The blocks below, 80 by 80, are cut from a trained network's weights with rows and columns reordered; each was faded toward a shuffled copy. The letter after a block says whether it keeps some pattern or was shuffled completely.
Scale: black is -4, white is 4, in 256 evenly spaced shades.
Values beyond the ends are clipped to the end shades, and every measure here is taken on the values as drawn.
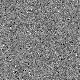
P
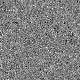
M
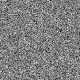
M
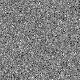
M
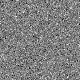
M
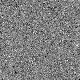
P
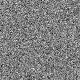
M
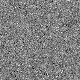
P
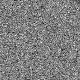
P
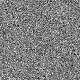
M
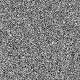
M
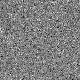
P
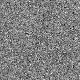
M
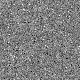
P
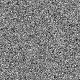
M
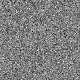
M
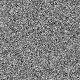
P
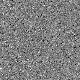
M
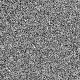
P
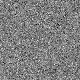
P
